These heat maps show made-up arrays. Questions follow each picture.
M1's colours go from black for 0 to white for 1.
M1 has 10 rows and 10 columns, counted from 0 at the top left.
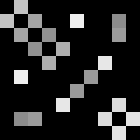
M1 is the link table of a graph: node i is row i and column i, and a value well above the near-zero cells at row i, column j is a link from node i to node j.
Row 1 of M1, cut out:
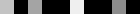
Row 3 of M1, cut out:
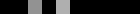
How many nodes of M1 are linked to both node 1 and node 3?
1
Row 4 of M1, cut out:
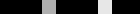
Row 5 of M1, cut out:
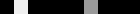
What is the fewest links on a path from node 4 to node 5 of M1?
4
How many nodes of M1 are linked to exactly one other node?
3
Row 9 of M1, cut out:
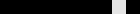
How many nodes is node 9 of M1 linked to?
1
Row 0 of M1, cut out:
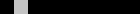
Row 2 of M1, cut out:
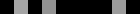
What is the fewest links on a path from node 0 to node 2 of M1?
2
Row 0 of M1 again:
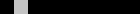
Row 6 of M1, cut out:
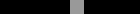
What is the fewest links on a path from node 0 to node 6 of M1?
3
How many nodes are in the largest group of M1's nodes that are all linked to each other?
3
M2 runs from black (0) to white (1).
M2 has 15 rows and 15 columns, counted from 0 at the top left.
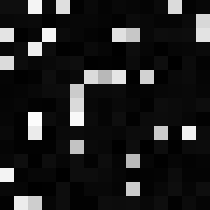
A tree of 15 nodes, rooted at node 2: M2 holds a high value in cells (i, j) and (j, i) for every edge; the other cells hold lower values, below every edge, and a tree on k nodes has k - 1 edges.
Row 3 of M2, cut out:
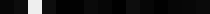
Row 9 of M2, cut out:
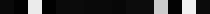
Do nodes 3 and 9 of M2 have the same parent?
yes
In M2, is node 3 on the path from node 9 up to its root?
no
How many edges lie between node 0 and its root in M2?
1
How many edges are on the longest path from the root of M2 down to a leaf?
3
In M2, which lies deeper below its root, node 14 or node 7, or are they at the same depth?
node 7
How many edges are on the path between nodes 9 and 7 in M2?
4
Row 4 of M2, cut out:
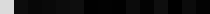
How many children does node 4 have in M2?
0
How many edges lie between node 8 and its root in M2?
1
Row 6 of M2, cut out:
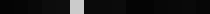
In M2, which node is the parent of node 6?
5
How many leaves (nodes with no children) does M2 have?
9
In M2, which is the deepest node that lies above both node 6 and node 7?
5
